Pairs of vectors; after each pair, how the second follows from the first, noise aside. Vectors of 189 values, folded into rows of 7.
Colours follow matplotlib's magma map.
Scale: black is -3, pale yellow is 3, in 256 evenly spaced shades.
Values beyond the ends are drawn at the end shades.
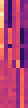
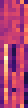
wrapped around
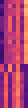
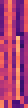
wrapped around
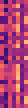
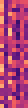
wrapped around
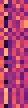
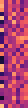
wrapped around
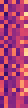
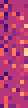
partly zeroed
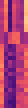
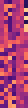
sign-scrambled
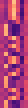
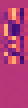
partly zeroed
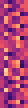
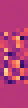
partly zeroed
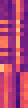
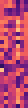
sign-scrambled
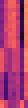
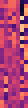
sign-scrambled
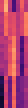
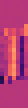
partly zeroed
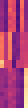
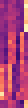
wrapped around
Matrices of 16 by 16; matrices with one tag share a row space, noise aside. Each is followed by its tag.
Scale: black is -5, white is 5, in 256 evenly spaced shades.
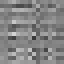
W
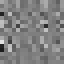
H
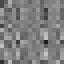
H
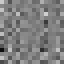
H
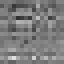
W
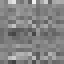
W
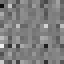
H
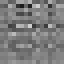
W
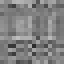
W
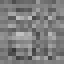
W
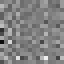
H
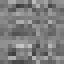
W
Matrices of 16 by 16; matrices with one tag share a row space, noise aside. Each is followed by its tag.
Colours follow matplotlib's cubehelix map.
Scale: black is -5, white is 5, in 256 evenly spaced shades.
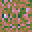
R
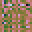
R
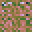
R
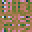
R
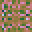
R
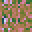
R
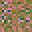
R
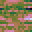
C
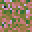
R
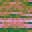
C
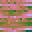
C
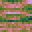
C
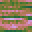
C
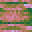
C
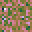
R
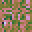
R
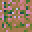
R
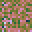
R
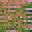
C
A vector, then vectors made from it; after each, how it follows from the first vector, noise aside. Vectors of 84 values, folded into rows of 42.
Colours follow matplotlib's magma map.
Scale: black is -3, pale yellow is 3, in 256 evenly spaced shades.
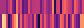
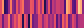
reversed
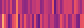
shrunk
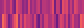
shrunk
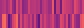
shrunk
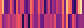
reversed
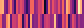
reversed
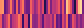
reversed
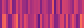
shrunk
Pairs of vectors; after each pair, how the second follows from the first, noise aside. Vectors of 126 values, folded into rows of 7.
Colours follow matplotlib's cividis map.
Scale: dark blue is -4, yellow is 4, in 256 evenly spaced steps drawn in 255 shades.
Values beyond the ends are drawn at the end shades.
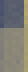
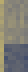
reversed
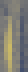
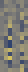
sign-scrambled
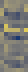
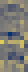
reversed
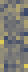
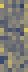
reversed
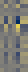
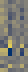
reversed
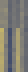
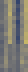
reversed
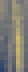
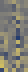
sign-scrambled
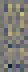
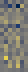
reversed
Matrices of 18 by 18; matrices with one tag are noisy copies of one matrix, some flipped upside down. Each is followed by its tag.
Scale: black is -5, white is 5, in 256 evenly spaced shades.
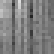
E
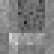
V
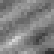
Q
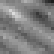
Q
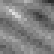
Q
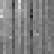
E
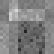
V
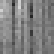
E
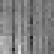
E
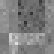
V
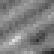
Q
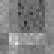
V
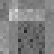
V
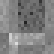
V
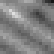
Q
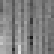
E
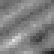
Q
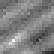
Q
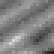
Q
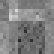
V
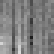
E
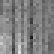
E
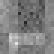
V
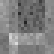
V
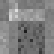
V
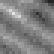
Q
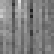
E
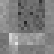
V
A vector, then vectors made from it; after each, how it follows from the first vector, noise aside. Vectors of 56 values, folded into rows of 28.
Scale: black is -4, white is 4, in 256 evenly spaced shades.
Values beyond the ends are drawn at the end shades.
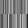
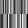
scaled up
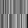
copied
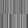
shrunk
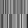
copied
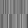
shrunk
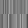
shrunk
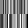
scaled up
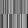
copied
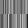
copied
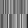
copied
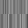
shrunk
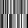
scaled up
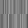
shrunk
